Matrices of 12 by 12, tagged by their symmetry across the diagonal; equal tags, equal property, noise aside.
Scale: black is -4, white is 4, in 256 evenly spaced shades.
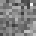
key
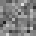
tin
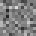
tin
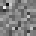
tin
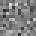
tin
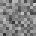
key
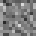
tin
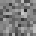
key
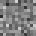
tin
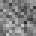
tin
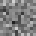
key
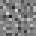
tin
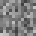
key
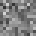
tin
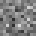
key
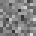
key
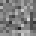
tin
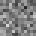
tin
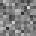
tin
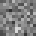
key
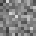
key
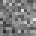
key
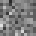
key
